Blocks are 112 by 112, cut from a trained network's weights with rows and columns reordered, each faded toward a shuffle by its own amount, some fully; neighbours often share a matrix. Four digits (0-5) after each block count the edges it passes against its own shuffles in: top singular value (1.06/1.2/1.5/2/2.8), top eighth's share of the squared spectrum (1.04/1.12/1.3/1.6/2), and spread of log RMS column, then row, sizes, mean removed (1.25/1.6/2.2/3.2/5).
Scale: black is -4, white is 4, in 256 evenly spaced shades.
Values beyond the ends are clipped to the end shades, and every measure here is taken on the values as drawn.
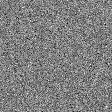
0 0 0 0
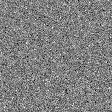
0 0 0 0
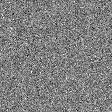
0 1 0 0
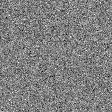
0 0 0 0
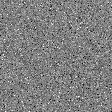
0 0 0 0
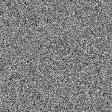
0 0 0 0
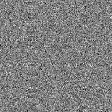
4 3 1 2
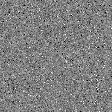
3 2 1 1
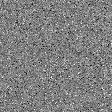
2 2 0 1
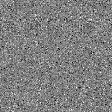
3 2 1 1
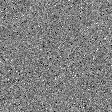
1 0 0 0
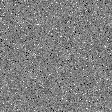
1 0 0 0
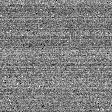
4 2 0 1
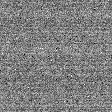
3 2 0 0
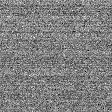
3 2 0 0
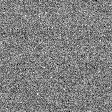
1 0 0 0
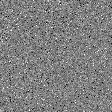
1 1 0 0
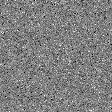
1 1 0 0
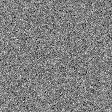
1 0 0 0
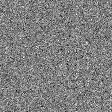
1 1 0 0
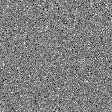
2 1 0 0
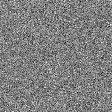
3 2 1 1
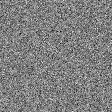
1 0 0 0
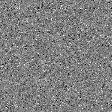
3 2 1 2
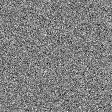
1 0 0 0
